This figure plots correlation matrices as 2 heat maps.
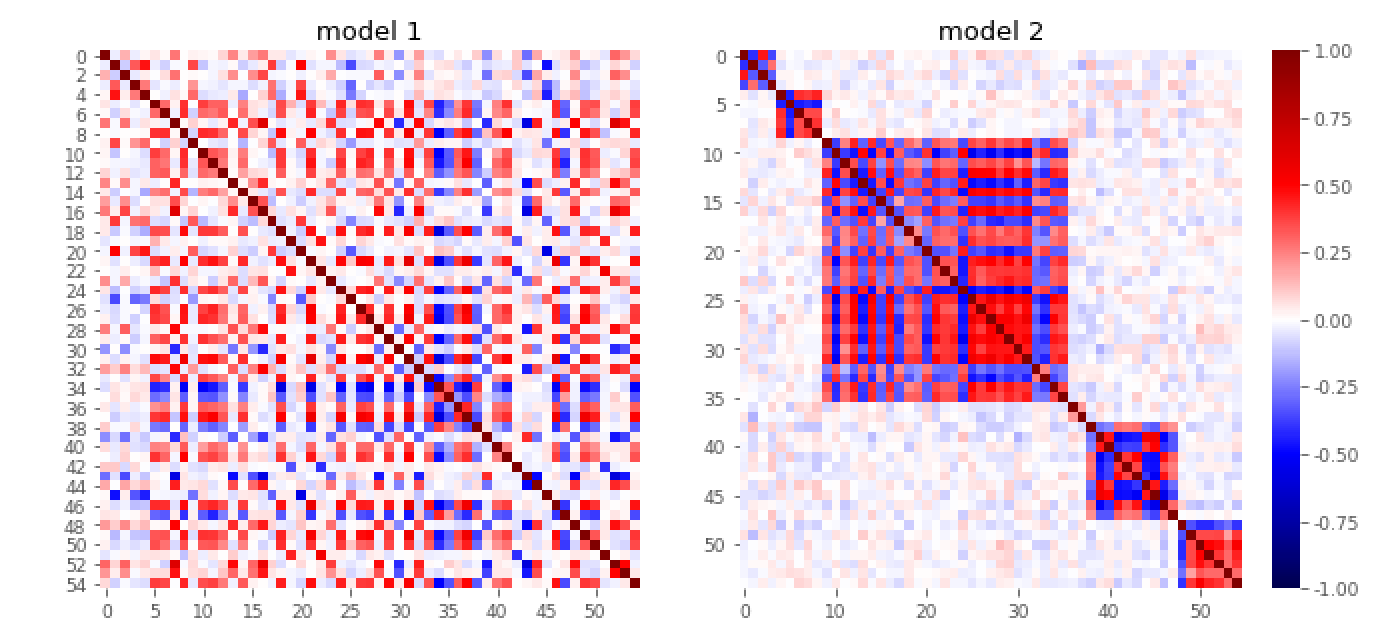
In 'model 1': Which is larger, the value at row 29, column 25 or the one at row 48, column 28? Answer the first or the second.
the second
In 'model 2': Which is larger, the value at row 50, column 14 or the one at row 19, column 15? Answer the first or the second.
the first
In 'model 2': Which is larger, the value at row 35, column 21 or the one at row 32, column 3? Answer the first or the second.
the first
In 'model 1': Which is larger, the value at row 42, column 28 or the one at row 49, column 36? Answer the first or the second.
the second
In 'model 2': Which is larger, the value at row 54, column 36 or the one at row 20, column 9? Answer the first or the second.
the first
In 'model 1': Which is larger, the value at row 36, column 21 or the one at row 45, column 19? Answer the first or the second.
the first
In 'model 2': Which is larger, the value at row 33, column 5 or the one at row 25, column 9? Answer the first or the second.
the second
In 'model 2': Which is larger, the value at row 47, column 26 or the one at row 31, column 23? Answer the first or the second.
the second
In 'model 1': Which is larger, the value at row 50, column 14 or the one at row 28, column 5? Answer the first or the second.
the first
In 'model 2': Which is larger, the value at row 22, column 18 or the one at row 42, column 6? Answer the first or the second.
the first
